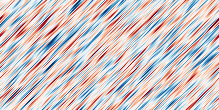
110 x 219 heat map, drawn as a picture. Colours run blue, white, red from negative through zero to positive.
Grain: diagonal, up to the right. Histogram: bell-shaped. Mirror symmetry: none. Ninth with the lowest average: middle right. Odd rows or columns: none.
